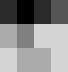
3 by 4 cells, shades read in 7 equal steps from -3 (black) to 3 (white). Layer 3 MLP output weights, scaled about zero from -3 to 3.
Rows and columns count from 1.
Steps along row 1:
down up up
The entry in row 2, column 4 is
2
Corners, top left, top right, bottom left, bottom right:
-2 -1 2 2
